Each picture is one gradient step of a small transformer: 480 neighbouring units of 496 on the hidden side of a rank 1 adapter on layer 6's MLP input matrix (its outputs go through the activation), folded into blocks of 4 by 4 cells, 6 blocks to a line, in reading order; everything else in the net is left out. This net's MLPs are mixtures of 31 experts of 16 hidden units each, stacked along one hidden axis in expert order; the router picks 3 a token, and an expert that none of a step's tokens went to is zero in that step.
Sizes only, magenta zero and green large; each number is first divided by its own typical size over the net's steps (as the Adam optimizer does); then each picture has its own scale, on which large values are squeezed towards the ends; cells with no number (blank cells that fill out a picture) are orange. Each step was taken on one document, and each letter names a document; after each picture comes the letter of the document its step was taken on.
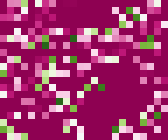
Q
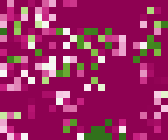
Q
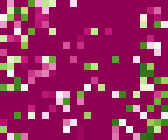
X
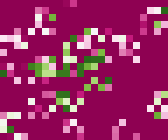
Q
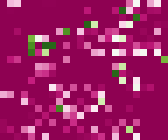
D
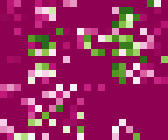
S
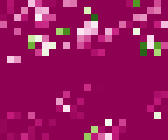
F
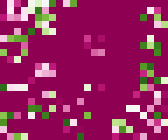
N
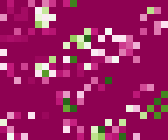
Q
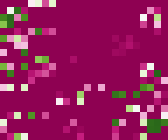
X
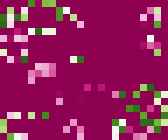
X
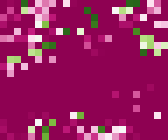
F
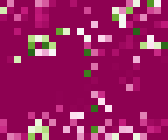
F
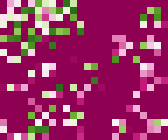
N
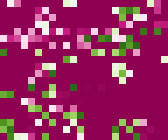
S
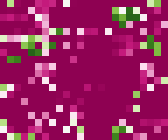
F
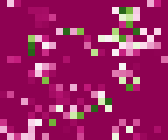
D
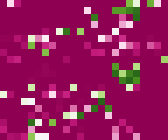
D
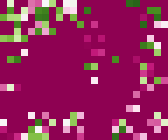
N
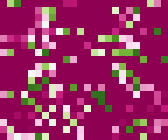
S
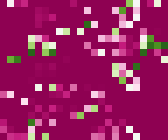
D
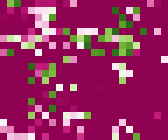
S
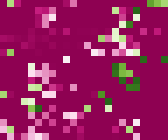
D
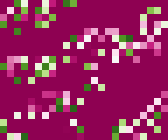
Q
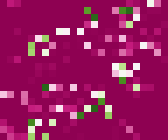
D
